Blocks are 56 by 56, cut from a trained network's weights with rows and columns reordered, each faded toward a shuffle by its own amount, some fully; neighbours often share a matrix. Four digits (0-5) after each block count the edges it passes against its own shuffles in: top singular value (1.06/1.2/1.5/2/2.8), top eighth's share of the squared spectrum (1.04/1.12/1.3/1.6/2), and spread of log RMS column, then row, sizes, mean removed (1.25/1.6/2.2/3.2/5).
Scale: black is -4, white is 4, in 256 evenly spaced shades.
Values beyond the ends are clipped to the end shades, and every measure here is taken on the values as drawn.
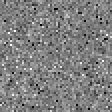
0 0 0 0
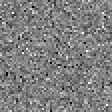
0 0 0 0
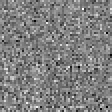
3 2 0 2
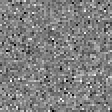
1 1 0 0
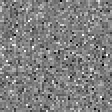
0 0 0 0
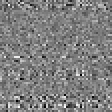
4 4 1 3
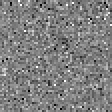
0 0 0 0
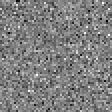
1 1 0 0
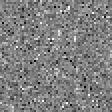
0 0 0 0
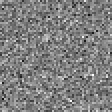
1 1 0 1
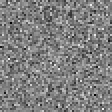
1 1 0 0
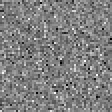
1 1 0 0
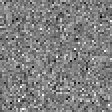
2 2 0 1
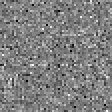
2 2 0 1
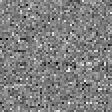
3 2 0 1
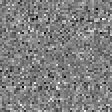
3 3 0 2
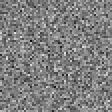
1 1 0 0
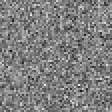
1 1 0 0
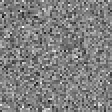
2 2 0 0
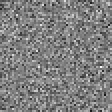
1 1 0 0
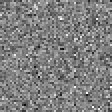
2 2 1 0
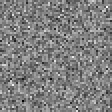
0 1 0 0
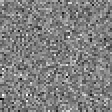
2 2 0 1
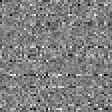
4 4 1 3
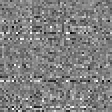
4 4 1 3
